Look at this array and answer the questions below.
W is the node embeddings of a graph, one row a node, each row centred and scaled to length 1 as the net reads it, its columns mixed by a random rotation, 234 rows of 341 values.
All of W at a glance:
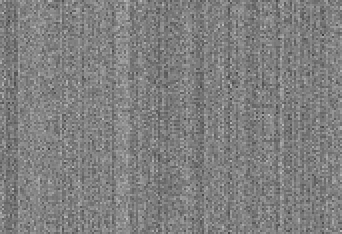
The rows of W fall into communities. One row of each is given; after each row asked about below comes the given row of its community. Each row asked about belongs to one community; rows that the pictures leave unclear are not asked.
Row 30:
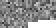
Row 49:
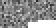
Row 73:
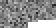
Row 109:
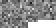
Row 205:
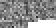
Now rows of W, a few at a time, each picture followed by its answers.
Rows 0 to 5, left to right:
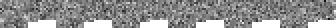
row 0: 205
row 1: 205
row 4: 30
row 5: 73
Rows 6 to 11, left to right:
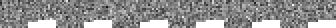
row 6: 49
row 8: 205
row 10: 109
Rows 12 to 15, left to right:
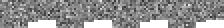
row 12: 205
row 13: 205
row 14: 49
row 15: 205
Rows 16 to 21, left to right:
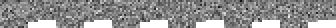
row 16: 109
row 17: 49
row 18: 30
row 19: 109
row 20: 49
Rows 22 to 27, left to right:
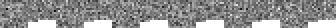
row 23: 49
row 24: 73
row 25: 49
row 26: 49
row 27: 49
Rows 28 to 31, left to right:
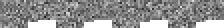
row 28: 30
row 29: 205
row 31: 205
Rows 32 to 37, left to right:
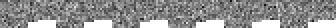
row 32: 109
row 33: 205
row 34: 49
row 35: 30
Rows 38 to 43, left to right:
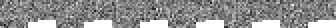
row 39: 205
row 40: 49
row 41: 109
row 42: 73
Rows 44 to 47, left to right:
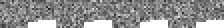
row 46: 49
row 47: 205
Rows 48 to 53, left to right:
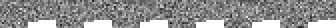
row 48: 30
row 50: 49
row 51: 73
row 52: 109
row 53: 109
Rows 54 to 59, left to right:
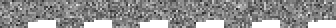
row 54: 73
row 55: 205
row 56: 30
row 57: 109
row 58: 205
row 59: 49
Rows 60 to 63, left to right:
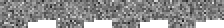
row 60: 109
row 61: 205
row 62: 205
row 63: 49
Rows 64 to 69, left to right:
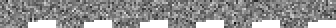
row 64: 49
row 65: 30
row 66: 205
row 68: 73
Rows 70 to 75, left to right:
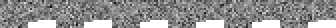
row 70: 109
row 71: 205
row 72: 73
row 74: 109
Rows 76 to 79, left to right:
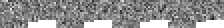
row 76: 205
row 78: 49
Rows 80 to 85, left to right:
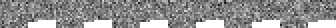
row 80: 73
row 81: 73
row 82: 73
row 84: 205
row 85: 205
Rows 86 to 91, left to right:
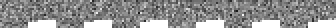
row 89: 30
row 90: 109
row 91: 30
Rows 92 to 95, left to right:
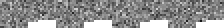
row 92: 73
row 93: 30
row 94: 205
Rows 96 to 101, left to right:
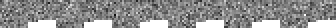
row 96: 30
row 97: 205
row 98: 73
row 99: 73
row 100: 73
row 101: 109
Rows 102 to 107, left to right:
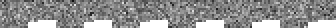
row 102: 109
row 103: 109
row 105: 73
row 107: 205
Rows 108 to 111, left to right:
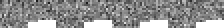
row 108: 49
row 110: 49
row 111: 30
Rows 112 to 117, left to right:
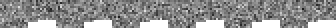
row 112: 205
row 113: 49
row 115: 109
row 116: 205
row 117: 49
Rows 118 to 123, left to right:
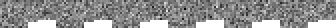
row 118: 109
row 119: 109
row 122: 49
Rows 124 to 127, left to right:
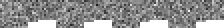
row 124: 205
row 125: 73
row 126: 109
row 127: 49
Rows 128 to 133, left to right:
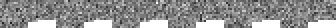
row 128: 73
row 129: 73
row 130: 49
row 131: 205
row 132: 73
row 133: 109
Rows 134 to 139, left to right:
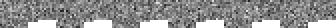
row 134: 205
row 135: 109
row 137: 109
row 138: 109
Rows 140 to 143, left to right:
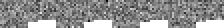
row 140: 205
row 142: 30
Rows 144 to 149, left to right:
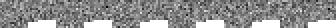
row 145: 30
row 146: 109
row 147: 49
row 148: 49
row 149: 30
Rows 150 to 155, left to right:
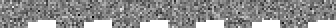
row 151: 205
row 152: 109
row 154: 205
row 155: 109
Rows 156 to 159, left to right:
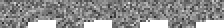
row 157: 73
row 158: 73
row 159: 49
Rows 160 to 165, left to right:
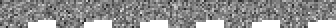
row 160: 109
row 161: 109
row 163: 49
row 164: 109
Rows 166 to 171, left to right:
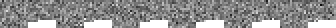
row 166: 73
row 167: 73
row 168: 30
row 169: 109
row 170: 109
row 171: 73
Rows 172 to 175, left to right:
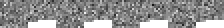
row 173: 49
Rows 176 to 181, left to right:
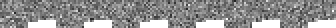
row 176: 205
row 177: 49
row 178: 205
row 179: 73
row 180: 205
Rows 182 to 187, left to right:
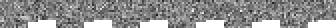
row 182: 205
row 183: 205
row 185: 73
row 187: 49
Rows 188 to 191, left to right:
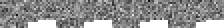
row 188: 205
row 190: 49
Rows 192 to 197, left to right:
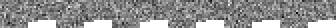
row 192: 49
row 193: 205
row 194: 73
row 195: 109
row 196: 30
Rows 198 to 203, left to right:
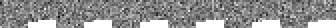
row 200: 109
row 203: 49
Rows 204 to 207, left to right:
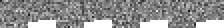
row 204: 30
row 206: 73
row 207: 109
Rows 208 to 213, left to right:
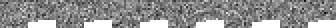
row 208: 73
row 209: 73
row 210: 205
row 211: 109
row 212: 205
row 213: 109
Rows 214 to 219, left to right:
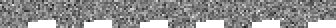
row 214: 49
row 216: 30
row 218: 109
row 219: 109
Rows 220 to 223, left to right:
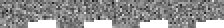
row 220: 30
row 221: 49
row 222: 30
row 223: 30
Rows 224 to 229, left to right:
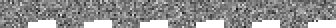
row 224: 205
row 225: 49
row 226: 49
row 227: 205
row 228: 109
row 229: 73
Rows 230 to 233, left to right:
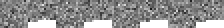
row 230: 109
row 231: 109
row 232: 49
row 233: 30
